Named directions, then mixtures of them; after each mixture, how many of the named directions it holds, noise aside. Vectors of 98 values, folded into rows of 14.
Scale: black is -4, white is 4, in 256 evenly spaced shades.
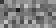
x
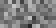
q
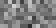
one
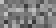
two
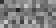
one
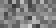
one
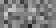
two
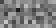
one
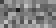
one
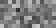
two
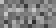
two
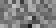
one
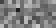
two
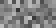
two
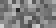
two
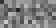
one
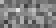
one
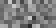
one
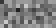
one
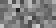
two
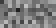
one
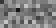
one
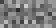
one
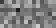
two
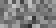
one
